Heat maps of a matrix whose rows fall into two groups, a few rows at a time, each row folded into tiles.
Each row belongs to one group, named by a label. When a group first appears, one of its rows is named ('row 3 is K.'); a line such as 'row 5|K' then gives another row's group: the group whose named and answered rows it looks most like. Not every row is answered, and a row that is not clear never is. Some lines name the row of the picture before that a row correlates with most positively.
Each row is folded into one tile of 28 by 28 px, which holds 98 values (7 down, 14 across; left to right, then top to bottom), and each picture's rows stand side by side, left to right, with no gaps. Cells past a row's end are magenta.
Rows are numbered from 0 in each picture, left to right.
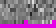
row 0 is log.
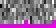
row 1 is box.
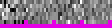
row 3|box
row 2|box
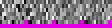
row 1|box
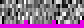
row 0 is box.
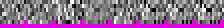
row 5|log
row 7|log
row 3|log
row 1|box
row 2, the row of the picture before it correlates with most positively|1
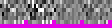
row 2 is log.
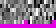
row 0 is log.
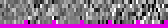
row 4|box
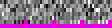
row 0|log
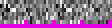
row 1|box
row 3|log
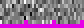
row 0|box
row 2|box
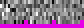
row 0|log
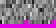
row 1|log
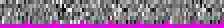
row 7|log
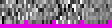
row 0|box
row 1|log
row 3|log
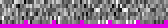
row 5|log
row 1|box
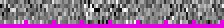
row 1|box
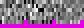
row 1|log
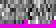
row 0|log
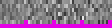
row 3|log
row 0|box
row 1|box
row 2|box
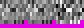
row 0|log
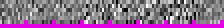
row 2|log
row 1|log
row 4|log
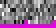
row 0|log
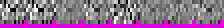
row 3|log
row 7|log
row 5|log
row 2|log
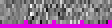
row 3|log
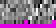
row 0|log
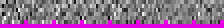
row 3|box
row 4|log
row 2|box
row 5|box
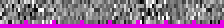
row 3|log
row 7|log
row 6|box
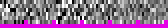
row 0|log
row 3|box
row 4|box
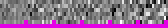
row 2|box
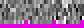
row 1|box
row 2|box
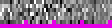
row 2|log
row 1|box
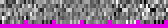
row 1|log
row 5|log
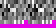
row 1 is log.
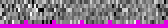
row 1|log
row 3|box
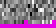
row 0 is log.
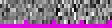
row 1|log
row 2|box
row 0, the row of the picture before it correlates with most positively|1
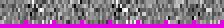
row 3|log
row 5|box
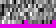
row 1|log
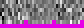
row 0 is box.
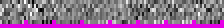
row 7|log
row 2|log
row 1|log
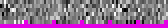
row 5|box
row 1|box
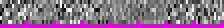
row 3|log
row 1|log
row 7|box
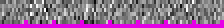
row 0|box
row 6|box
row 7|box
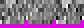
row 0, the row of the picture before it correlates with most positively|7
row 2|box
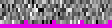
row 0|box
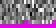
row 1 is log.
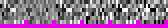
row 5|log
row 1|box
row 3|box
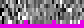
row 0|box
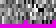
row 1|log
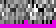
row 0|log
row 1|log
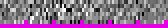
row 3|log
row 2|log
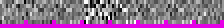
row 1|log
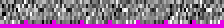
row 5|log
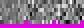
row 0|box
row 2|box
